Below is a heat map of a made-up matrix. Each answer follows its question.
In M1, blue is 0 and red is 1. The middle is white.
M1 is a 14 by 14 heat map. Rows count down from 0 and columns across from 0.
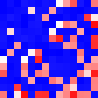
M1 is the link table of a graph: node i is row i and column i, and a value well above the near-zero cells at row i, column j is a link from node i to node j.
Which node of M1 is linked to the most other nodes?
node 13
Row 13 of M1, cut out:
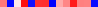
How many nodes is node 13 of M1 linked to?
10
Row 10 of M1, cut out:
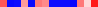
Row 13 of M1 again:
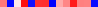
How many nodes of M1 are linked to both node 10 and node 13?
6
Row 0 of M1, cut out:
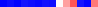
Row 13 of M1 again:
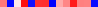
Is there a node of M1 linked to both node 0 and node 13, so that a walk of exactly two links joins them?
yes
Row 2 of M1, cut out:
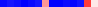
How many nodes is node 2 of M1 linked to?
3
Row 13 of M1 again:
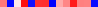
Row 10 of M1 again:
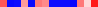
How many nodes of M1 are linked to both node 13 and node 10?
6
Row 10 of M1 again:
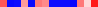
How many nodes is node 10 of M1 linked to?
7
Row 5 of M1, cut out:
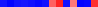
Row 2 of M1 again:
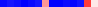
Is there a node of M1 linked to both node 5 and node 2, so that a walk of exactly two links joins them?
yes
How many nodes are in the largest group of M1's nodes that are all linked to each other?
3
